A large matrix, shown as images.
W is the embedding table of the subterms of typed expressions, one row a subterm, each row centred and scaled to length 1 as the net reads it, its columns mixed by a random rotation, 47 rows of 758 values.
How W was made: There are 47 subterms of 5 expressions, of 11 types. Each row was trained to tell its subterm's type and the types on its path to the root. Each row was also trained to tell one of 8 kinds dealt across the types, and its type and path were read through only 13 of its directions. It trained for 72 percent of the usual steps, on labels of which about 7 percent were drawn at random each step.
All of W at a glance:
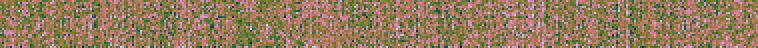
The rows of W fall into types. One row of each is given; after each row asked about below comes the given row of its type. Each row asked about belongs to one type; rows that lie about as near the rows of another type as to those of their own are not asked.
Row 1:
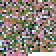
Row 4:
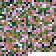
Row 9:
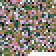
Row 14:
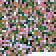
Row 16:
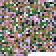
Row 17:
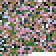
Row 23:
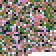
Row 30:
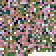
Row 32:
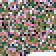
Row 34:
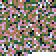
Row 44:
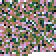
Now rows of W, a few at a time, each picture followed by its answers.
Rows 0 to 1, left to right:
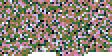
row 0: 14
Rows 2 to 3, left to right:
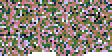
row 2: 17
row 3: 32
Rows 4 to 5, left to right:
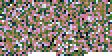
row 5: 34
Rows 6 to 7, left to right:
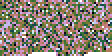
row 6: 1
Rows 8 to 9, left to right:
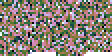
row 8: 14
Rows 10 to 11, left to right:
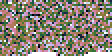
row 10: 32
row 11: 17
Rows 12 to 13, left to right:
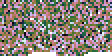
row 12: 4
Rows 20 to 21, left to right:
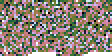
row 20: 34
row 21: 9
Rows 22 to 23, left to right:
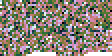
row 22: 9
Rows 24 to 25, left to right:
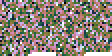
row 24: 9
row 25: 9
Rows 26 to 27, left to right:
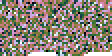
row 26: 9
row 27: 14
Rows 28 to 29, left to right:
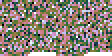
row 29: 14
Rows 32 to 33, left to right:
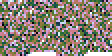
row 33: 1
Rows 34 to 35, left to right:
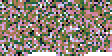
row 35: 34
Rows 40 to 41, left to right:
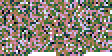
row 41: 32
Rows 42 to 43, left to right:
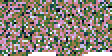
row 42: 34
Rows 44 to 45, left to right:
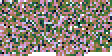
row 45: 34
